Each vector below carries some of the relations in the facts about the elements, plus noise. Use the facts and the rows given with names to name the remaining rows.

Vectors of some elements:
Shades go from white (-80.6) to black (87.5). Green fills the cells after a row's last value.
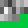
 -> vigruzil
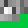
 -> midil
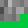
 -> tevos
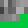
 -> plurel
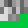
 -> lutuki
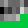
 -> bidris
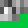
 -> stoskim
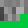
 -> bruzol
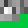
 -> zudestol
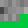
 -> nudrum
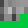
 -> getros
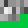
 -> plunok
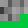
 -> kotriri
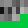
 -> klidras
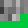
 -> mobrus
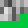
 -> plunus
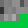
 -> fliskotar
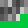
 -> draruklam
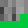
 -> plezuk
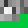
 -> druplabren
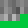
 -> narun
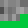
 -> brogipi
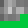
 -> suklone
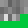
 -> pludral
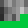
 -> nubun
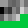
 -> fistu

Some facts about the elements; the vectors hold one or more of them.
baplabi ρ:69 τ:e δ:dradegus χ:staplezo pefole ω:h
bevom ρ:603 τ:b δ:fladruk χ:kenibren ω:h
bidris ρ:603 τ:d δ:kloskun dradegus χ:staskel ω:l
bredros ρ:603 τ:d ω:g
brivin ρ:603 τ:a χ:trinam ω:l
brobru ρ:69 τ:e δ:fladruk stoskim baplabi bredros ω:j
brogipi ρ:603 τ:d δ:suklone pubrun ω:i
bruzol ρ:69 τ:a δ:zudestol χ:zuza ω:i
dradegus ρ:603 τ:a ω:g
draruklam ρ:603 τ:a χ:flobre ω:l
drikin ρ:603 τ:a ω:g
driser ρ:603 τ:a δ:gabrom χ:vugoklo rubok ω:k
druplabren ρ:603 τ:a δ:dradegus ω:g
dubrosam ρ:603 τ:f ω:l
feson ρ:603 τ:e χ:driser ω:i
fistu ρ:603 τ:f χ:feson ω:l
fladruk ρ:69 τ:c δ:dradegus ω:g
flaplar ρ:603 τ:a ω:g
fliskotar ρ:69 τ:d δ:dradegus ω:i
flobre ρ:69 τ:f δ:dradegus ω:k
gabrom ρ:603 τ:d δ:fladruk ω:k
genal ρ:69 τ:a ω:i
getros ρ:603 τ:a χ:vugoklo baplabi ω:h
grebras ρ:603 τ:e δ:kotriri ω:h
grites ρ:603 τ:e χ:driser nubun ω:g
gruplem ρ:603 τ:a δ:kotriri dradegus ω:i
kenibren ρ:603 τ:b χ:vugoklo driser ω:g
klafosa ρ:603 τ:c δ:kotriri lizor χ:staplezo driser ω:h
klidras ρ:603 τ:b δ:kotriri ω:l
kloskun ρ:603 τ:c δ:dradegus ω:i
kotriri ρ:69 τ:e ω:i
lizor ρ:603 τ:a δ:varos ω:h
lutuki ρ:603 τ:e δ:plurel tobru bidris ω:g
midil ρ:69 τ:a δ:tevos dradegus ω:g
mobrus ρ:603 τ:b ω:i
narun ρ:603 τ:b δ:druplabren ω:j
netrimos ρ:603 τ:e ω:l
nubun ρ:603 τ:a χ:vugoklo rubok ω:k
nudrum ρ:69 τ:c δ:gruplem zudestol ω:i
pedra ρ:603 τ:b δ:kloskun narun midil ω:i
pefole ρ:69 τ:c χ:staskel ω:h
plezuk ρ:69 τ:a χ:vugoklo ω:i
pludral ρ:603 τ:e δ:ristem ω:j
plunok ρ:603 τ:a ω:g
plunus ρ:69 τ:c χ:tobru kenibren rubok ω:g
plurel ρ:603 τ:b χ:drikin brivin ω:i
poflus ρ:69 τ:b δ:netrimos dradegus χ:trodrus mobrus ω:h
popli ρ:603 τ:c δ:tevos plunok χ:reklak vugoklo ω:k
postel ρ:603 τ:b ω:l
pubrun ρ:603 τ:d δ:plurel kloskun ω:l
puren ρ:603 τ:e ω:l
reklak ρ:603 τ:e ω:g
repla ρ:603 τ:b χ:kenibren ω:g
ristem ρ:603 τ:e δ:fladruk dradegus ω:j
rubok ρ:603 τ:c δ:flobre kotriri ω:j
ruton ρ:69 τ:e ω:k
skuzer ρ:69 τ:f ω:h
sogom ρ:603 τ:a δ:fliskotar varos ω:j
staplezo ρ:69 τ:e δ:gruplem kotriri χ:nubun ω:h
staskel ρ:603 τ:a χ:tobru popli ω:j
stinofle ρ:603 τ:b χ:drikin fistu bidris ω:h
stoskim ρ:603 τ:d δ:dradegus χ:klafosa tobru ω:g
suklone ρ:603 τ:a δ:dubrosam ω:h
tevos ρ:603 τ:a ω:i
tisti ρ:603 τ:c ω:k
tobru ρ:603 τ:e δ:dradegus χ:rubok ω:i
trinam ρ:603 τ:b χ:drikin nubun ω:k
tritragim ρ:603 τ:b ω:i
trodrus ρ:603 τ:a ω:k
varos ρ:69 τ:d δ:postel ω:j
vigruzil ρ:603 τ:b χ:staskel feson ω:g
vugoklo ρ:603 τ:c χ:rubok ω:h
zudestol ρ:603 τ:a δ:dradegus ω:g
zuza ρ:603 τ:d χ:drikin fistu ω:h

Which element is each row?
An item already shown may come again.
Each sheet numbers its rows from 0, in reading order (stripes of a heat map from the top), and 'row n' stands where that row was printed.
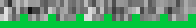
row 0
grites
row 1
dubrosam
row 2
sogom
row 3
lutuki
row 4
gabrom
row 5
plurel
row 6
feson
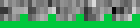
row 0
ruton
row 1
flobre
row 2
tritragim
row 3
trodrus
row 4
fistu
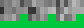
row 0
fliskotar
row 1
tisti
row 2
vugoklo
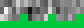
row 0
repla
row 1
brivin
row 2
tritragim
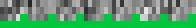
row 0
draruklam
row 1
bevom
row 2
rubok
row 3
trinam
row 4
baplabi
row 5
bredros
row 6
baplabi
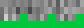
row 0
varos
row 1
tritragim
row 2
skuzer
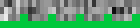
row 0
reklak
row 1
popli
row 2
grebras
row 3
staplezo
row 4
postel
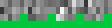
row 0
kotriri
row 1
gruplem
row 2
kenibren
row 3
poflus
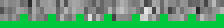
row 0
brogipi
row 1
bevom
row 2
pefole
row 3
ristem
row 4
lizor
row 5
fladruk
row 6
kloskun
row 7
tobru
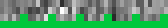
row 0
narun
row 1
draruklam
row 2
drikin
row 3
staskel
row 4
driser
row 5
klafosa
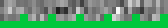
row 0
suklone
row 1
narun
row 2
pubrun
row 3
pedra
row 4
repla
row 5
mobrus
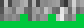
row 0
stinofle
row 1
zuza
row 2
reklak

